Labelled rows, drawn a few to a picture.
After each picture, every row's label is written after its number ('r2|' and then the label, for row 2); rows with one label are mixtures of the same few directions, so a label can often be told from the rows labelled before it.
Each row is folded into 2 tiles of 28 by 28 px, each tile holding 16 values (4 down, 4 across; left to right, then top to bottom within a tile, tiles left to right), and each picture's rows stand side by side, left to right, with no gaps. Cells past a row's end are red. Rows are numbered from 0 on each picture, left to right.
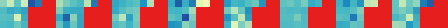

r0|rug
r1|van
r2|van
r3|rug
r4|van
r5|rug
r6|rug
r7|rug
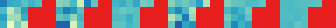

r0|van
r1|rug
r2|rug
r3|van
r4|van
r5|rug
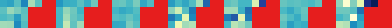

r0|rug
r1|van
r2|rug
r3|van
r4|van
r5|van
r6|rug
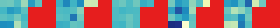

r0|rug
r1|rug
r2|rug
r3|rug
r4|rug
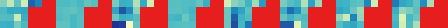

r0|rug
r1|rug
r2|rug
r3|van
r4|van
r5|rug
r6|van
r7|van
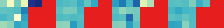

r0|rug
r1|rug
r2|rug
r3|rug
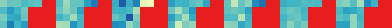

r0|van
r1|rug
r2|rug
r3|van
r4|rug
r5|van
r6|rug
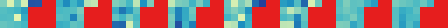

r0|rug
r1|rug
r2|rug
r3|van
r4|rug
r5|rug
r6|rug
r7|van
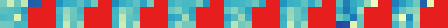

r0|rug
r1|van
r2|van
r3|van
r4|van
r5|van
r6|rug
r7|van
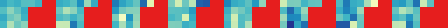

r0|van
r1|rug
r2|van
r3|rug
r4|van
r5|van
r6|rug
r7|rug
